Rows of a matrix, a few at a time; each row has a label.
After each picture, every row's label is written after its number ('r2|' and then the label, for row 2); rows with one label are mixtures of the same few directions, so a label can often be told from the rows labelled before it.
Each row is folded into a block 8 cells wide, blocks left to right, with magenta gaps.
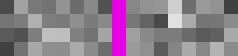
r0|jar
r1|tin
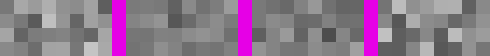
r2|tin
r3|tin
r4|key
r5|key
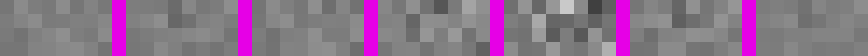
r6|jar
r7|tin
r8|jar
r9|key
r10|key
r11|tin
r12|tin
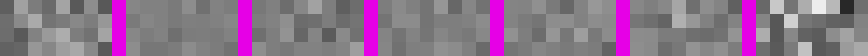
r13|jar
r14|jar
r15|key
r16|jar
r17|key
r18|tin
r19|key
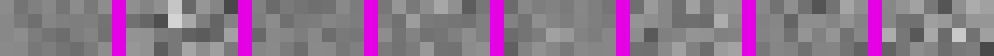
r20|jar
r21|tin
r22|key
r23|key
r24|jar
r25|tin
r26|key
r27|key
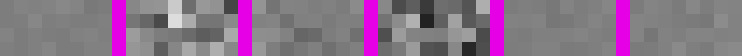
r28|key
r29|tin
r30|jar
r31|tin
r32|tin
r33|tin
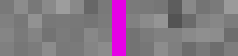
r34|key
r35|tin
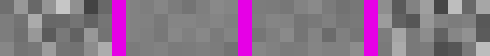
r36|key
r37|key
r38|key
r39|jar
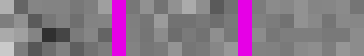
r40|jar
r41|key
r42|tin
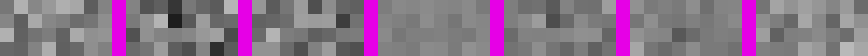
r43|key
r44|tin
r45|tin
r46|tin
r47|tin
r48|jar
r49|tin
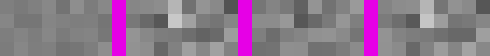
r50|jar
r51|tin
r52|tin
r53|tin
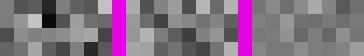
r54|tin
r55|jar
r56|key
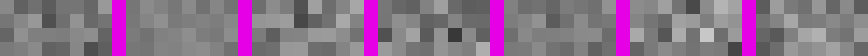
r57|tin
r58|jar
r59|tin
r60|key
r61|tin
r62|key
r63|jar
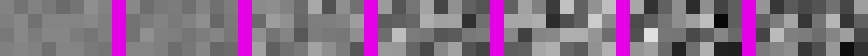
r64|key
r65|tin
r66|jar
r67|tin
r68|tin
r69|tin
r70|tin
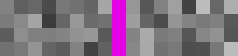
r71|tin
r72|jar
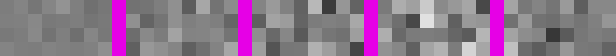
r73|key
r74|jar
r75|jar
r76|tin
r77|jar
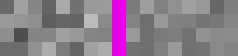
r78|tin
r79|key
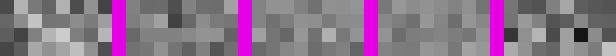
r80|jar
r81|tin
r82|key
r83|tin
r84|key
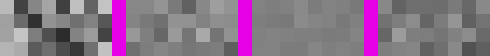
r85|jar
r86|key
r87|tin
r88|tin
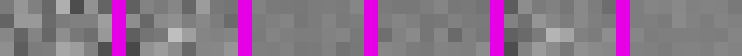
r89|jar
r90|jar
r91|tin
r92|key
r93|jar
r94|tin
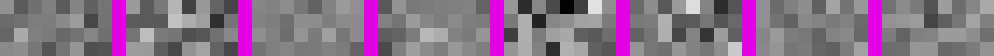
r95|tin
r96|tin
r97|key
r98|jar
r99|key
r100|key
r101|jar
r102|tin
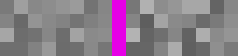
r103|key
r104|key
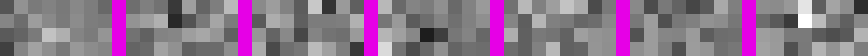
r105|jar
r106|tin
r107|jar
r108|jar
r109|key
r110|key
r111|tin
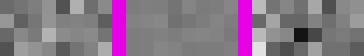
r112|jar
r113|tin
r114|jar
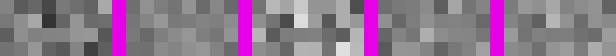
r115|tin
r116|jar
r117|tin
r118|jar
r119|tin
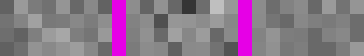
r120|jar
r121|key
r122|jar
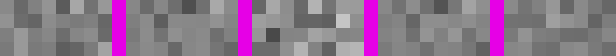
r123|jar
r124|key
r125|tin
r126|key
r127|tin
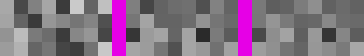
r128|jar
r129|key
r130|key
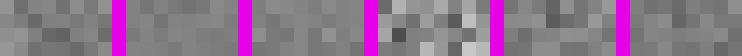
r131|jar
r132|key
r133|key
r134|tin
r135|tin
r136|tin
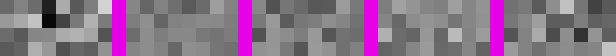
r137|tin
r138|key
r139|key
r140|key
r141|key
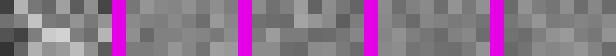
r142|jar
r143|tin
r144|tin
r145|jar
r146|jar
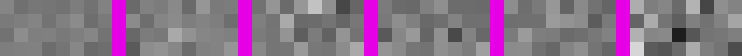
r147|tin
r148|jar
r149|key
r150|key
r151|tin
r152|jar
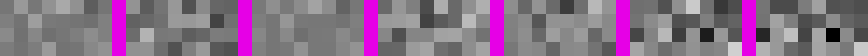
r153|key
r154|tin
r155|key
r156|tin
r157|key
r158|key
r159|key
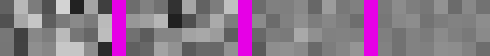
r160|jar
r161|tin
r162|jar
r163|jar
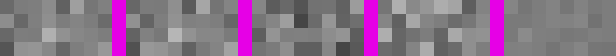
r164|jar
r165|jar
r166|tin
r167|key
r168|tin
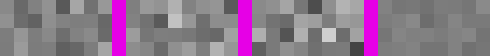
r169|jar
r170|tin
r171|key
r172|tin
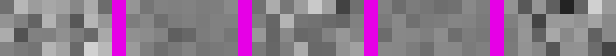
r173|tin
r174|jar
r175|key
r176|key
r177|key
